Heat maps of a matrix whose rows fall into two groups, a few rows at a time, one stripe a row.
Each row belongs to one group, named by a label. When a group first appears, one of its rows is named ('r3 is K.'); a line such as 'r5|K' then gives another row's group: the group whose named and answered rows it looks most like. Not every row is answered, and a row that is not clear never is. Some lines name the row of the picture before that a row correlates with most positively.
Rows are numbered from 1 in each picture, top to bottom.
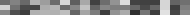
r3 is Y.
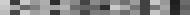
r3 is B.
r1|B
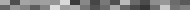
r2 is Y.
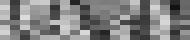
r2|B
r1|B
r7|Y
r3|B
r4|B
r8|Y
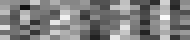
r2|Y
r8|Y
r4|B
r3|B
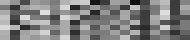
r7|B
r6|Y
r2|B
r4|B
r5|B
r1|Y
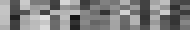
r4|B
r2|B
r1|B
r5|B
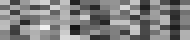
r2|Y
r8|Y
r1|B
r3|B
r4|Y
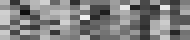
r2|Y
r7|B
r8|Y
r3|Y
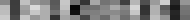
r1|B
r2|B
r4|B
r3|B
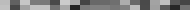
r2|B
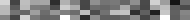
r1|B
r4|B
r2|B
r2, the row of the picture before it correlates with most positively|1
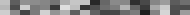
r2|B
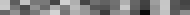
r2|Y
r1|B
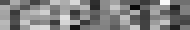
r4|B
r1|Y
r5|B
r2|Y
